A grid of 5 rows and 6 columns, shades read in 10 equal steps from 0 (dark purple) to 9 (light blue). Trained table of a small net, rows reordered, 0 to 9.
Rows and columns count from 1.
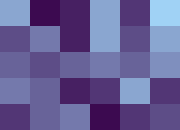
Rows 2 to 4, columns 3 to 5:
1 7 3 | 4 5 4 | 1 2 7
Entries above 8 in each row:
1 0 0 0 0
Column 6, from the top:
9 7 6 2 3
